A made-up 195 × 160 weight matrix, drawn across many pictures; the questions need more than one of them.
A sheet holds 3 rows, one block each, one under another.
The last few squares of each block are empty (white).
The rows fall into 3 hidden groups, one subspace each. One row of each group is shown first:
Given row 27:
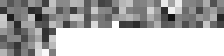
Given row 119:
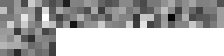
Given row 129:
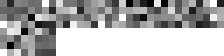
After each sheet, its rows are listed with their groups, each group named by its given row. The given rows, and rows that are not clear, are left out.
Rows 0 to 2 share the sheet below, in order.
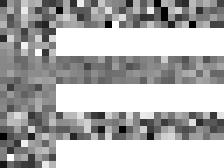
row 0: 27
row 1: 129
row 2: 129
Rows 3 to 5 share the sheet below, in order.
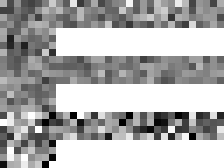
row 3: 27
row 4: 129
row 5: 27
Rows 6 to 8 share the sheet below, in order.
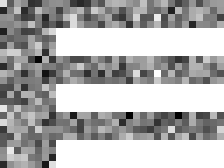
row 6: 119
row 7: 119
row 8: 27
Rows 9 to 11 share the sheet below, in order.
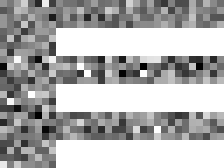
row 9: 119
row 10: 129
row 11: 119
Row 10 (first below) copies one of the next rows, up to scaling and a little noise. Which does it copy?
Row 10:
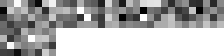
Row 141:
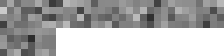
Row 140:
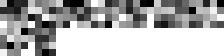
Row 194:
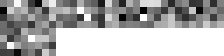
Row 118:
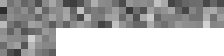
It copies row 194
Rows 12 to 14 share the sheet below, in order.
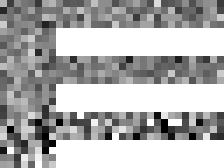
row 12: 129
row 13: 27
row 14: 27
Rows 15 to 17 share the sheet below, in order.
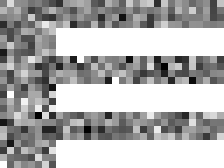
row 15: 129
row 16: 27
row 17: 119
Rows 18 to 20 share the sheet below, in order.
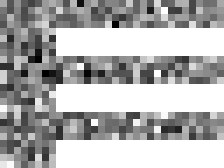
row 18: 27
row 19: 119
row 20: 119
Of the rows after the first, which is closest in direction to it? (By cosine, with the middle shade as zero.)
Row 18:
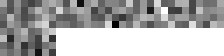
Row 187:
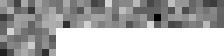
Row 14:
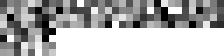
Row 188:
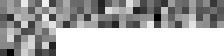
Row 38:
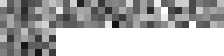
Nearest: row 38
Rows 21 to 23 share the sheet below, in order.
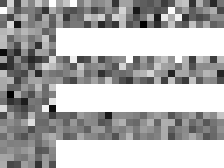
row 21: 119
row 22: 27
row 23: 119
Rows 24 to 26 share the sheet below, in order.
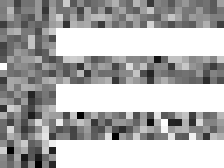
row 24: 119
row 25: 129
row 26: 27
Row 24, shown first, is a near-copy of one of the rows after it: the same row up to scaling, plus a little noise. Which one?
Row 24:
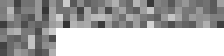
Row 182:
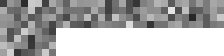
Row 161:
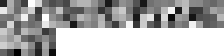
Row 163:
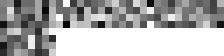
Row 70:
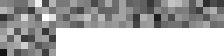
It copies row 163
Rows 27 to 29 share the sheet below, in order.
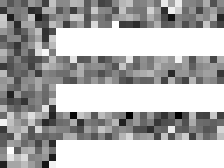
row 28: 27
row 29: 27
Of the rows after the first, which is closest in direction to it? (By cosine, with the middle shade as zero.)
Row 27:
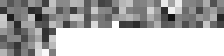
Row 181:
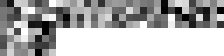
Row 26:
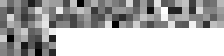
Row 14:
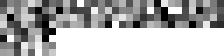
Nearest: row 14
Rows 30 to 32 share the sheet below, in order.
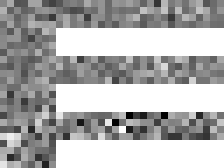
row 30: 129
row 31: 27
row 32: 129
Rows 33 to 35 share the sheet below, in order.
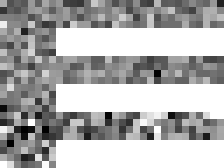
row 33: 129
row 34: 119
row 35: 119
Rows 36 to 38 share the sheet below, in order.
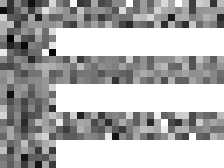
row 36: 27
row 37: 27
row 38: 27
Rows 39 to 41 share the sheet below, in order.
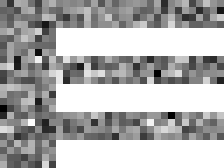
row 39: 129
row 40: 119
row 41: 119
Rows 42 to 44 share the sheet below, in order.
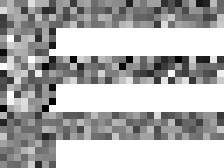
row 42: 27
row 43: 27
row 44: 129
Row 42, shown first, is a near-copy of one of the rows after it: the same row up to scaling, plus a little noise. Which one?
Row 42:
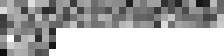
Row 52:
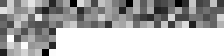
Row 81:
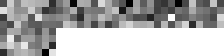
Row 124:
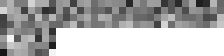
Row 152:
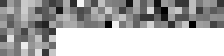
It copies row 124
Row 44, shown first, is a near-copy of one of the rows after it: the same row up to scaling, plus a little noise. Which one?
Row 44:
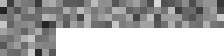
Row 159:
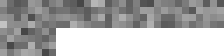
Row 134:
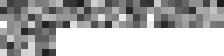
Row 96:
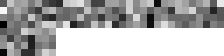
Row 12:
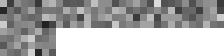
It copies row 12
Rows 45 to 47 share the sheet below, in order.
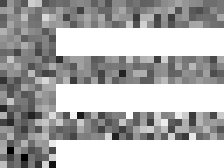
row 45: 119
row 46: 129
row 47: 27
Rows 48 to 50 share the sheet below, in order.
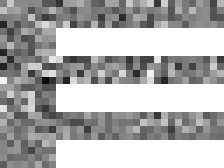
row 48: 129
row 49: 129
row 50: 129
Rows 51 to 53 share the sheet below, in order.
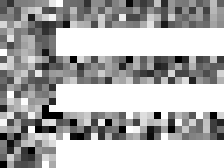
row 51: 129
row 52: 27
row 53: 129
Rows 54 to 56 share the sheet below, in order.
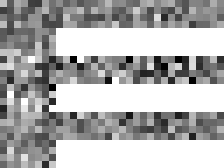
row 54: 119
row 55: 27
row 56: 27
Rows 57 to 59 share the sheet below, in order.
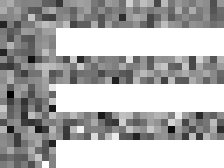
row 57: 129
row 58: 27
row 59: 27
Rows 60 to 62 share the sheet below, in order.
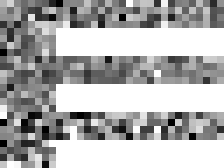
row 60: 129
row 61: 119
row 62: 119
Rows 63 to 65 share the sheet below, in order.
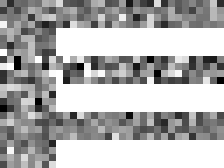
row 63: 129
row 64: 119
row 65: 27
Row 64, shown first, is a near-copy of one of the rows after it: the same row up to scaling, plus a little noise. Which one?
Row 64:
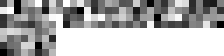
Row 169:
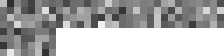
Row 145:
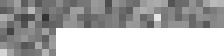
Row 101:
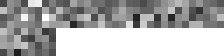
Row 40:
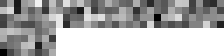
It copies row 40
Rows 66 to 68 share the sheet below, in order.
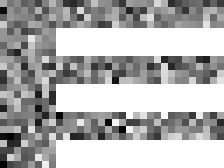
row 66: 129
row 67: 27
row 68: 129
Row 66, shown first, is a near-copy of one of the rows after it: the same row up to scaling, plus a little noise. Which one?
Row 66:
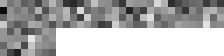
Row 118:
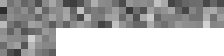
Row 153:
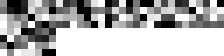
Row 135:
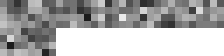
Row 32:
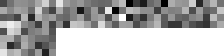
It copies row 118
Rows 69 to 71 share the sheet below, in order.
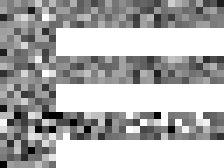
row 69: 119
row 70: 119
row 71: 129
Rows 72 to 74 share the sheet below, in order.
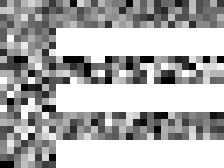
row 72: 27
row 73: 129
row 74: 119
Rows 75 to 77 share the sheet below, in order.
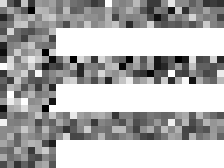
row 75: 119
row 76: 27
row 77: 119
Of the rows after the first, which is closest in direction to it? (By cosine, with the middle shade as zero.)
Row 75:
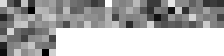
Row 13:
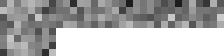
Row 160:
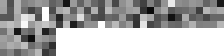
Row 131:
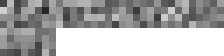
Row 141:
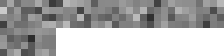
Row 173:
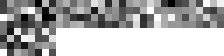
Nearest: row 160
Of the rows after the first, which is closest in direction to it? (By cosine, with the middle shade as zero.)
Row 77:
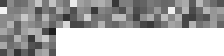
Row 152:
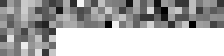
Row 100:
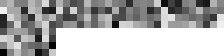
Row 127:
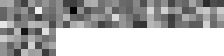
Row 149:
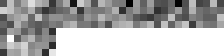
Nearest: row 100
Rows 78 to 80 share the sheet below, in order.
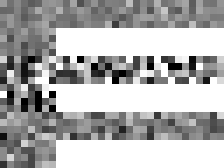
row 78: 27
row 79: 27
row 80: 129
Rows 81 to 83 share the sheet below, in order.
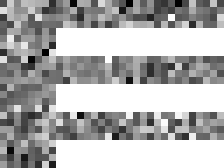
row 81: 27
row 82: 119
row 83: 27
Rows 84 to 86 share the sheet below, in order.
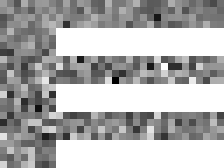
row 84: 119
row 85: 27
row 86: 129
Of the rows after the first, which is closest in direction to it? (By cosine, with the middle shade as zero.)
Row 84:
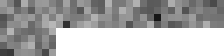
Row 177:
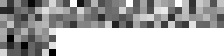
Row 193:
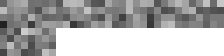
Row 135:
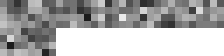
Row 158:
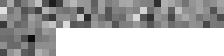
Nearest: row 193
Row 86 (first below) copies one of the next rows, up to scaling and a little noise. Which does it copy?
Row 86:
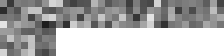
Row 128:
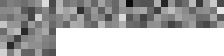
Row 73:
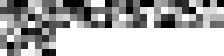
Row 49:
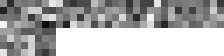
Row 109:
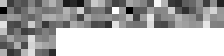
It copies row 49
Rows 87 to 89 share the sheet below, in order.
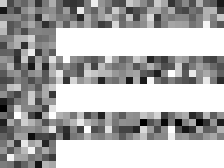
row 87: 129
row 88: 119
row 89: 129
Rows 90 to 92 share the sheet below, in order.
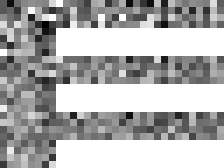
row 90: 129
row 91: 129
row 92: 27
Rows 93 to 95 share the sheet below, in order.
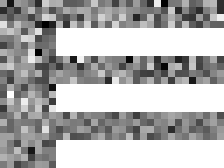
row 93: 129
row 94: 27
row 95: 119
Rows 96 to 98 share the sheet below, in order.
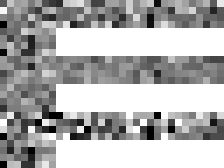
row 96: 129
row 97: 119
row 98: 129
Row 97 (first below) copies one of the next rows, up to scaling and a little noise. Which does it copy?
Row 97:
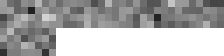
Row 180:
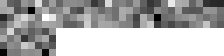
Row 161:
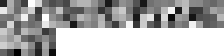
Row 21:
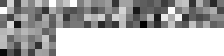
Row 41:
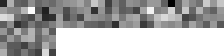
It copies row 180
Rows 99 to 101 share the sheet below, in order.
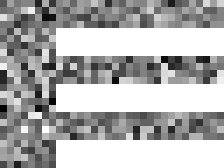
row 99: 119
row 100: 27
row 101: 119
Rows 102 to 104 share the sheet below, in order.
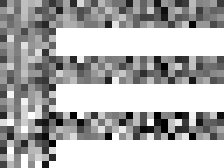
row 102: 27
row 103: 27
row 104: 27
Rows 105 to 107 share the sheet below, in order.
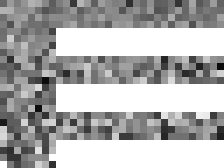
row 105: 27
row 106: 129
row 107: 27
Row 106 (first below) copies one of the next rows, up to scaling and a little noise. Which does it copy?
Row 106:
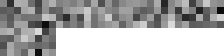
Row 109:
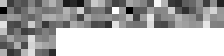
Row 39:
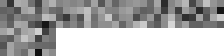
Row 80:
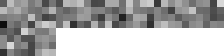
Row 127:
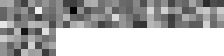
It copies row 39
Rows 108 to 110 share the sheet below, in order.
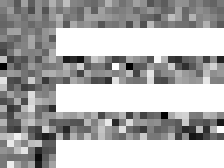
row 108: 119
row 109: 129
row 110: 129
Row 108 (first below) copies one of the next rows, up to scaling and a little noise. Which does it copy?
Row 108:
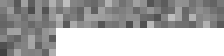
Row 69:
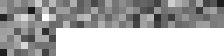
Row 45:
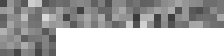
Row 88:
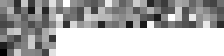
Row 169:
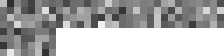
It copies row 88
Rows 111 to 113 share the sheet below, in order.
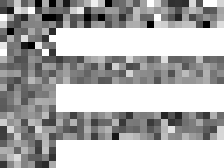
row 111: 119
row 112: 129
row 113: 27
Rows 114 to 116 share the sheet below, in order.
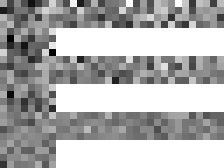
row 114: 27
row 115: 27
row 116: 119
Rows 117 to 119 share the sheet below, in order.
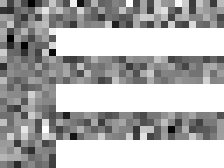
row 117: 27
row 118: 129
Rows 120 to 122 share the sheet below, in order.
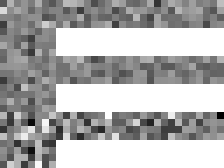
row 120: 129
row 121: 129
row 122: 119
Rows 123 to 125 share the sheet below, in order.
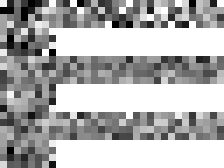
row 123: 27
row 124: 27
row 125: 27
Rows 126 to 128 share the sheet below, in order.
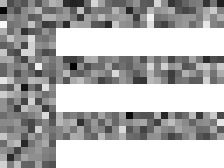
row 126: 129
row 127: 129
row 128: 129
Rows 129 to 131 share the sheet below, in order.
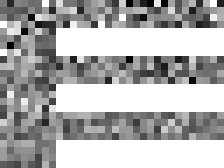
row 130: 27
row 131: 119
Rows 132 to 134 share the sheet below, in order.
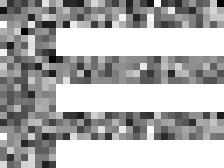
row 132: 129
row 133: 129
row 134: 129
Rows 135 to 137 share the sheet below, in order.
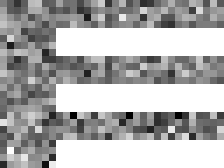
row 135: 129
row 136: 129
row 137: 27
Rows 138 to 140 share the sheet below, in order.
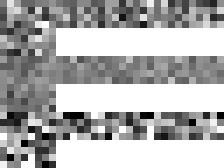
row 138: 129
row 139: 27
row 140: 129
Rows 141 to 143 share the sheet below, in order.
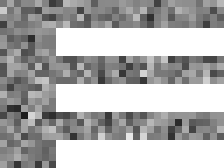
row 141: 129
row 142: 129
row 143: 119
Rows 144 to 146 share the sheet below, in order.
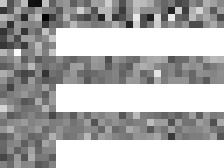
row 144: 119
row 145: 119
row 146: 119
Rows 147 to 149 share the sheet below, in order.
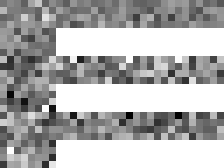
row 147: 119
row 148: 27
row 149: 27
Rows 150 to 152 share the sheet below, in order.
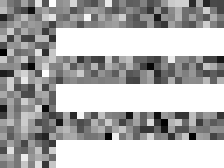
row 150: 119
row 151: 119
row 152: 27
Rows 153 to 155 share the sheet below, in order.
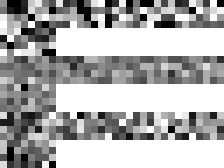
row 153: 129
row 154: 129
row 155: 27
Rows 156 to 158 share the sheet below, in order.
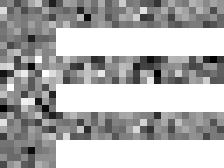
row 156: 129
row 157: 119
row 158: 129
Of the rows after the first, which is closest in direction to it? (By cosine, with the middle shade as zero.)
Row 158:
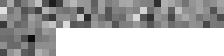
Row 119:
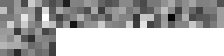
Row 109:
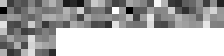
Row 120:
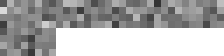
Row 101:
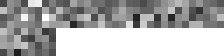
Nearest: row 120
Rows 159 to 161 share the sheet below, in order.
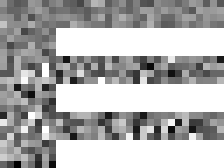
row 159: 129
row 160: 119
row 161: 119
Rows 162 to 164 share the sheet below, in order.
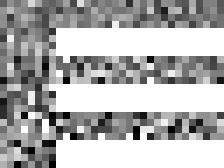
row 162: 27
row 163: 119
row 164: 119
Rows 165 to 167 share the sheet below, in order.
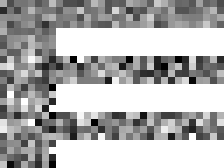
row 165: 129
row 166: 27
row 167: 119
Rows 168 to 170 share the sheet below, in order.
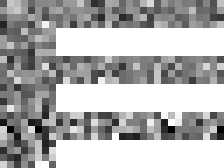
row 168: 129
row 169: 119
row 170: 27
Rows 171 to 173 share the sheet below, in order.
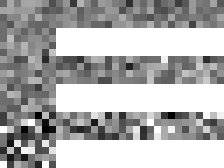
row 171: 27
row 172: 129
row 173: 119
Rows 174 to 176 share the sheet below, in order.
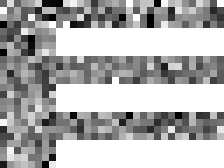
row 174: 129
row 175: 27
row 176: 27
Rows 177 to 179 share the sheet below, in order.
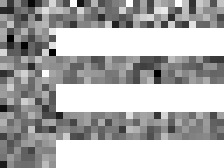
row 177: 27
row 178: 119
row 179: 129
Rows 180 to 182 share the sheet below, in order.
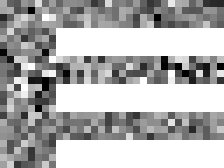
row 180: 119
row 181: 129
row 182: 119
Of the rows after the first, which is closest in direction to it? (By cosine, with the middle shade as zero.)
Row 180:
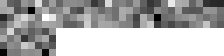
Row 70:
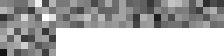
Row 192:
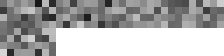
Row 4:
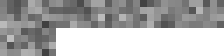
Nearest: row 70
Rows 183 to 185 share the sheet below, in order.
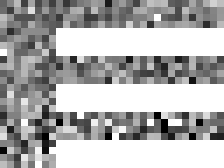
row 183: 119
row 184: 27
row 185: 27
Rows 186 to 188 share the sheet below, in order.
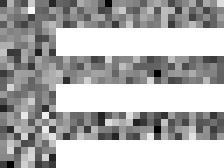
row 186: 119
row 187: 119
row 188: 119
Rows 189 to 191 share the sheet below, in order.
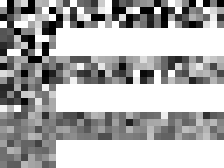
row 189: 119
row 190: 119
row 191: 129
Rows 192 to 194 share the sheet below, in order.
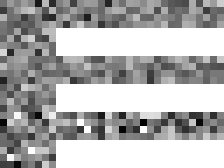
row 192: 119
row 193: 129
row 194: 129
